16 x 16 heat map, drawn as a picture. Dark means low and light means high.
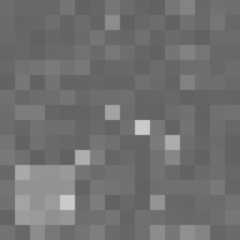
Odd patch: higher, in the bottom left. Histogram: skewed, a long tail of high values. Ninth with the highest average: bottom left. Mirror symmetry: none. Calmest part: top left.
